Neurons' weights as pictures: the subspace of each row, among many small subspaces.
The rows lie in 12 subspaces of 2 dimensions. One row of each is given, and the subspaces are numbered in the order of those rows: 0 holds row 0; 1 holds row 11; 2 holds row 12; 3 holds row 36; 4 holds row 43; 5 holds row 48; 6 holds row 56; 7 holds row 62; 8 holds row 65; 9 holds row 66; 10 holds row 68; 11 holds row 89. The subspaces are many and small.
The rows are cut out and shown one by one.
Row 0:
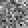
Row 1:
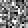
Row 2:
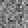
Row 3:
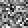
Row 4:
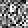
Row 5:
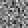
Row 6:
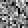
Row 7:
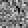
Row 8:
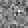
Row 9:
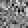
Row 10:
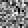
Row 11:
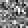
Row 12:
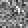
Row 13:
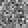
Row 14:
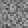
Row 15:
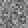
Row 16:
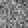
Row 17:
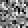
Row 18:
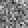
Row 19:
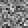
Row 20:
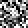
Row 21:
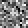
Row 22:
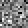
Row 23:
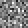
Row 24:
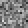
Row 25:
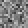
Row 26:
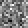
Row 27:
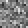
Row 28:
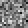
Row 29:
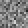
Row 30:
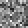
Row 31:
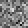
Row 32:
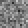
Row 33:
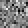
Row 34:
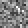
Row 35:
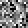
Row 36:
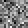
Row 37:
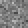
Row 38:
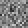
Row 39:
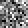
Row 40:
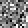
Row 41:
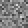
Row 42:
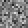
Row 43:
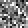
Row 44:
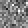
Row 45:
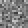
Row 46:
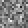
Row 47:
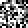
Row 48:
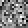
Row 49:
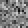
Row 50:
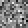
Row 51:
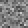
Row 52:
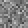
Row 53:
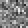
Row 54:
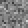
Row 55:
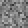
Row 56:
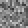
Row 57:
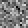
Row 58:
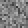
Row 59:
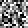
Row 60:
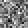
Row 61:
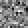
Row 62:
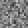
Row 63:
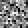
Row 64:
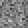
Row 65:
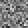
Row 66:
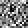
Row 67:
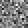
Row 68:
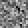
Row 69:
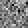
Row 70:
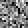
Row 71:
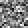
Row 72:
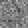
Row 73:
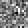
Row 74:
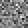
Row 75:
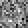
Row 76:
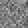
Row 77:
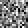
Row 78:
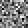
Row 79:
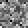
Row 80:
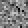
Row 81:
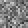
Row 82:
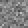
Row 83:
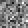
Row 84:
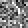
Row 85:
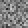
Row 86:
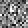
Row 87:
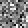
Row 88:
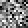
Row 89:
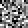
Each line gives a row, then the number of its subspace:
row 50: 5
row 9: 6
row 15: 5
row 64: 7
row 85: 8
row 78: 0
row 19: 8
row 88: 0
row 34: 10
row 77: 1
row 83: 3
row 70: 4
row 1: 5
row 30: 6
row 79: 1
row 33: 6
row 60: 3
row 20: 10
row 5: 7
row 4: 9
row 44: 6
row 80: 10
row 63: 10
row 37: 11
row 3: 8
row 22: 11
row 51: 8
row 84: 4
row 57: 10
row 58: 4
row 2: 3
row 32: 5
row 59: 7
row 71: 8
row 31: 9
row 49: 1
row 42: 5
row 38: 9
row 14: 8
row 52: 3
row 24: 11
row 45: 11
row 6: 4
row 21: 10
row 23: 7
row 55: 7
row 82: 8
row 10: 2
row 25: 3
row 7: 2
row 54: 11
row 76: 6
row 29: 8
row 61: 9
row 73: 2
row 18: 0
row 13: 5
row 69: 6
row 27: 1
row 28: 11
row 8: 9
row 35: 2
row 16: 0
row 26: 7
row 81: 3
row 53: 1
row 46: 3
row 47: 5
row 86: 9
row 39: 0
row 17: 1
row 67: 0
